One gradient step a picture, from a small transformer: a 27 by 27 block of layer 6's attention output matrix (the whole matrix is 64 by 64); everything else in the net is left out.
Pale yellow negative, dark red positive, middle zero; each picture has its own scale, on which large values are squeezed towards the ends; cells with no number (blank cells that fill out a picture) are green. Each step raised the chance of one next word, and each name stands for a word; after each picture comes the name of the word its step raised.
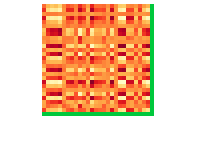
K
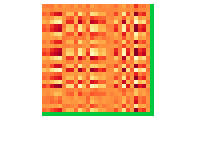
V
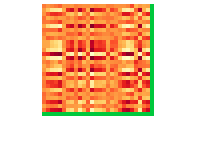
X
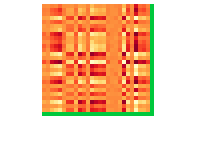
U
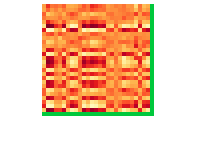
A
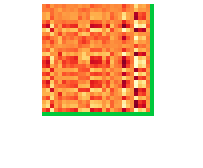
A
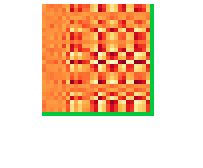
U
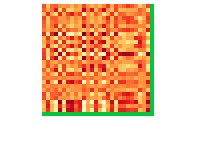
X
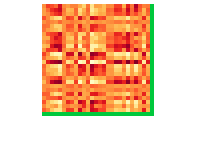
U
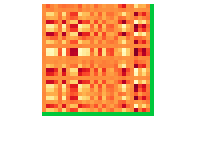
V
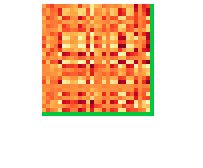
U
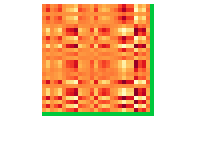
K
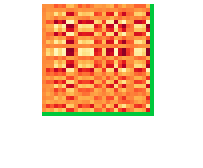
V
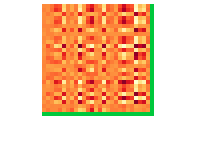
K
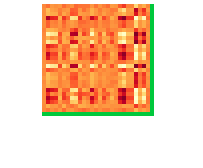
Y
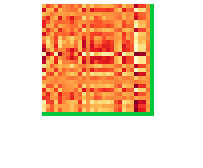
X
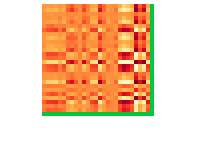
U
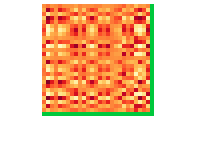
K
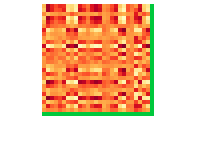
K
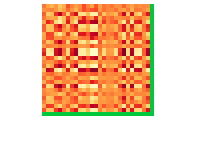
V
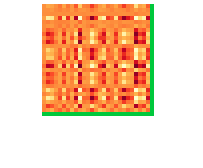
Y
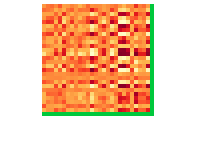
V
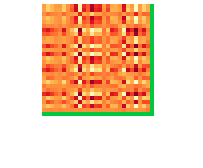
K
